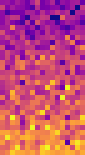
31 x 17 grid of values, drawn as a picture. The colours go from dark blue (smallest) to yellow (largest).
The grain is fine, like static. The ninth with the highest average is the bottom middle. There is an overall slope up to the bottom. Overall the values sit about 50% of the way up the scale. No single row or column stands out from its neighbours.
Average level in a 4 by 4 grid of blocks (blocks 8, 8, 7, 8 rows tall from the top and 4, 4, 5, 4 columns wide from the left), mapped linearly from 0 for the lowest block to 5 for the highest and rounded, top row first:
1 0 0 0 / 2 2 2 2 / 3 3 3 3 / 5 4 5 4
